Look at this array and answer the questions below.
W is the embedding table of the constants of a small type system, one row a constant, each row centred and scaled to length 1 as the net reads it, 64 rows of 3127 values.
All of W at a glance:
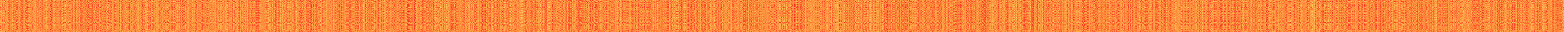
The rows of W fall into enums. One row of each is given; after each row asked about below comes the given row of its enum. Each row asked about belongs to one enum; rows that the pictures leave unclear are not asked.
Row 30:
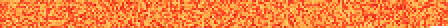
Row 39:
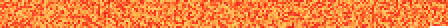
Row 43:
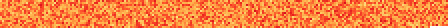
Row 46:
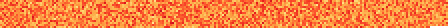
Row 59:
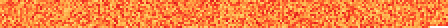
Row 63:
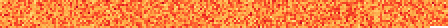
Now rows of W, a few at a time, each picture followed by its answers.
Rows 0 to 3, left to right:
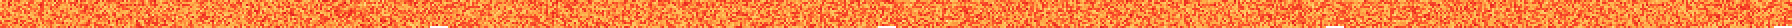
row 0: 43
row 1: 39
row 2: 30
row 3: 30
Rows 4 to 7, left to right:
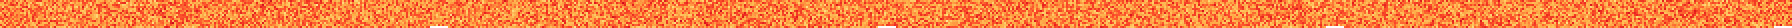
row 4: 46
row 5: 59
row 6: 30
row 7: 43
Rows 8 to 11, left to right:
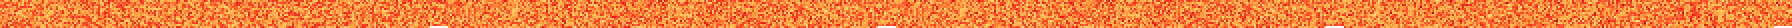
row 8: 39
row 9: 59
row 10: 59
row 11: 63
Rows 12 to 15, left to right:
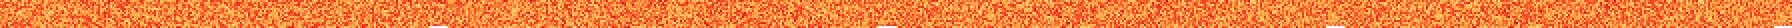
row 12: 39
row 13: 59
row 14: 46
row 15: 46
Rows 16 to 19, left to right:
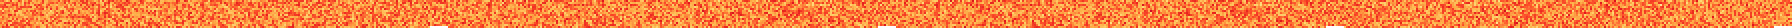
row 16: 39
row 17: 43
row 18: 43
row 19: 46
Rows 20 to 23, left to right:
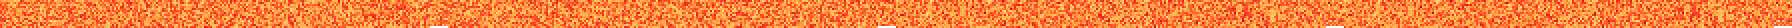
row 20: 30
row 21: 39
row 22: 63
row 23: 63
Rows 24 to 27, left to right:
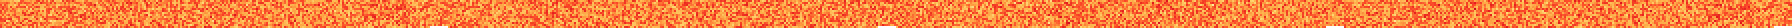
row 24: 30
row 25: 39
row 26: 46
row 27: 30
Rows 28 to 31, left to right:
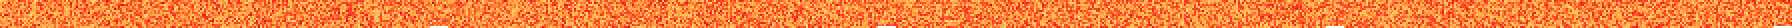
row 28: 63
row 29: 59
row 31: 39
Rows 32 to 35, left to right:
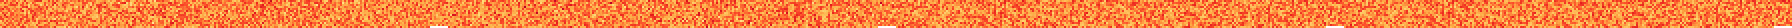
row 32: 46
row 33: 63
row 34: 39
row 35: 39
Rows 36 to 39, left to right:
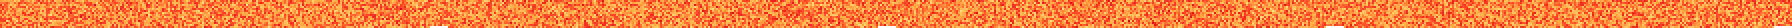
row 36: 30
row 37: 43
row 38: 59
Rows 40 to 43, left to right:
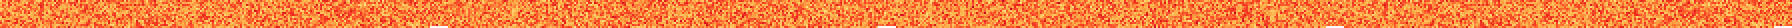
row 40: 43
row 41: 59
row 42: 63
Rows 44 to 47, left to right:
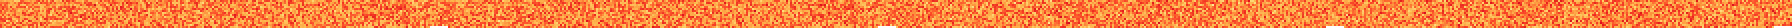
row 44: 30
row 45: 30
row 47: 59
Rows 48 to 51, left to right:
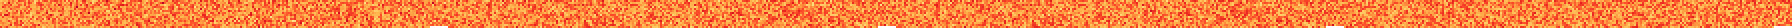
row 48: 63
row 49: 43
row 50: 43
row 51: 39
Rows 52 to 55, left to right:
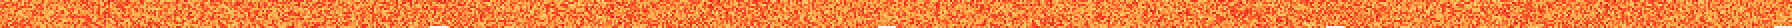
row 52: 39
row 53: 46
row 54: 43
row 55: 46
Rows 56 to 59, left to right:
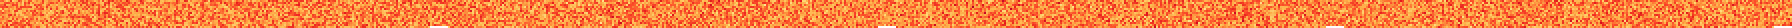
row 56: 39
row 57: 46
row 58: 63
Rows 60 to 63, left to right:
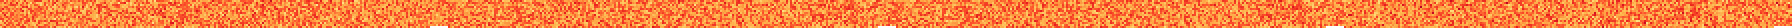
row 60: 46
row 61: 30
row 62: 30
